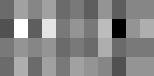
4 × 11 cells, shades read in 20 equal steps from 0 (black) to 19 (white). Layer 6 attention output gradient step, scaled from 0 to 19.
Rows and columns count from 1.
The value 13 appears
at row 2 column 11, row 3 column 8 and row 4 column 2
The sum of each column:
31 55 35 52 34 41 35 48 21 41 43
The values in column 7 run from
7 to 11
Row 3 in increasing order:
8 8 8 9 9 9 9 10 11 11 13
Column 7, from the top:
7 9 8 11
